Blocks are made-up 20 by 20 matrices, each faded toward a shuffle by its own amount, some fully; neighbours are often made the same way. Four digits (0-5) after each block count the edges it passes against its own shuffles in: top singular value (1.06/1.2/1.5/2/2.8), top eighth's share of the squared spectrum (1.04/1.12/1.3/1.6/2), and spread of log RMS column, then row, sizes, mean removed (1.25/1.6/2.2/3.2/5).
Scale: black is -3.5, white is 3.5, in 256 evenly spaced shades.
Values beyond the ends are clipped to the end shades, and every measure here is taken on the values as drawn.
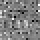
2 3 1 1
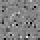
0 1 0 0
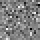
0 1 0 0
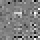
3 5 2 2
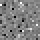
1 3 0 0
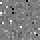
0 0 0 0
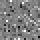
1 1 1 0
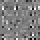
3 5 2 2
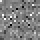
1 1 0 0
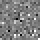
2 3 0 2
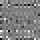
3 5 2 2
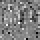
2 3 0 0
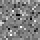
0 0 0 0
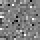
1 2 1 0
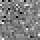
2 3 0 0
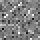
0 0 0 0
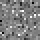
0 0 0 0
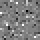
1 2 0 0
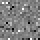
2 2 0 1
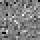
0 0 0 0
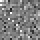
0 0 0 0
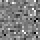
2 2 0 0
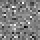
1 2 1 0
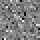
0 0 0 0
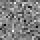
1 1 0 0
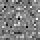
1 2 0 1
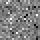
1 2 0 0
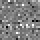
2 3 0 1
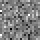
0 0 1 0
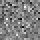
1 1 0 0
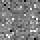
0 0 0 0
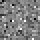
0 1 0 0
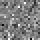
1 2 0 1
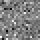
1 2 1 0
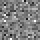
0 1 0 0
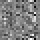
3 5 3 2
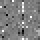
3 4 1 0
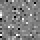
2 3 1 0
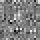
3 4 1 2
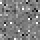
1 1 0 0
